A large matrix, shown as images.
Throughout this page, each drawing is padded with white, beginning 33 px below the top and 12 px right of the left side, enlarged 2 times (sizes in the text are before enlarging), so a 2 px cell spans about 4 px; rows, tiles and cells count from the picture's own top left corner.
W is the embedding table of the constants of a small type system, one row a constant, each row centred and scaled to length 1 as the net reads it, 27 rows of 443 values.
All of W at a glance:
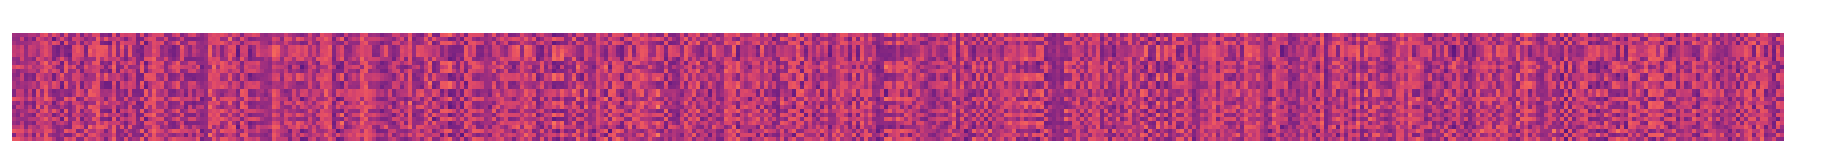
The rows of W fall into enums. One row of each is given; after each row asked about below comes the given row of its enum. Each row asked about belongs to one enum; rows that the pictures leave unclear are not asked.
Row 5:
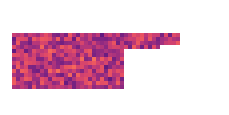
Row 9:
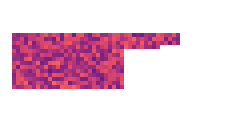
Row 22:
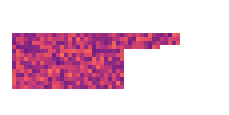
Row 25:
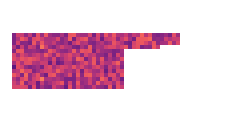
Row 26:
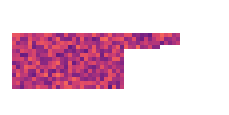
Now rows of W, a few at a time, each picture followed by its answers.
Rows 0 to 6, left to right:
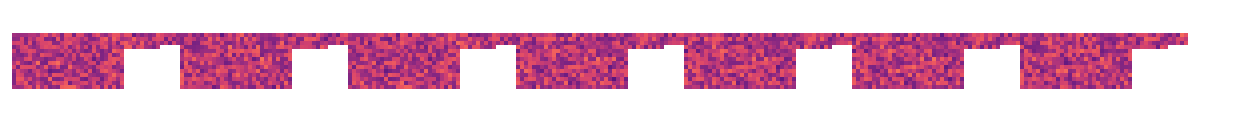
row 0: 9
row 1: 22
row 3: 5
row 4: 5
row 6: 22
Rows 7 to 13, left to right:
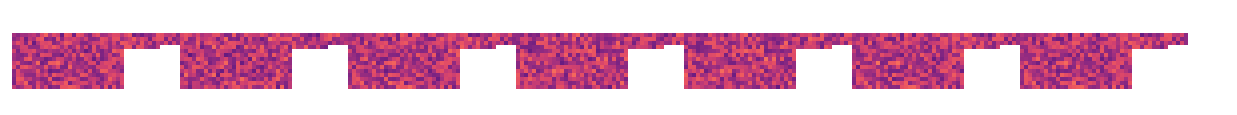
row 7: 9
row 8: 26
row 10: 22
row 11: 22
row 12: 9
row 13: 9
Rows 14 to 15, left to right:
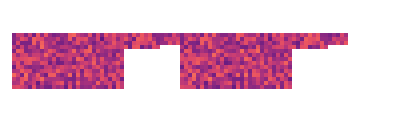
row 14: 25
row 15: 25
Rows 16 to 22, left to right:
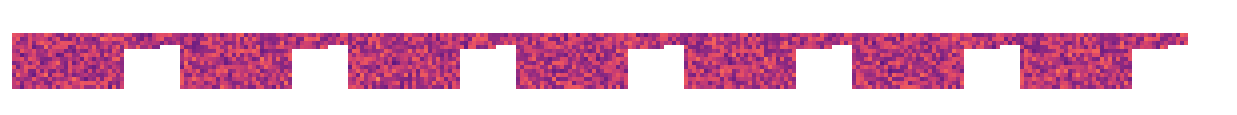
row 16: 26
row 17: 22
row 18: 25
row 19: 9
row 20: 22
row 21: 9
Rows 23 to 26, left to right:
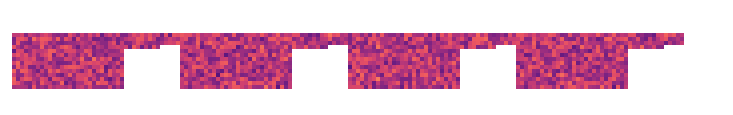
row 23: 5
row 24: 26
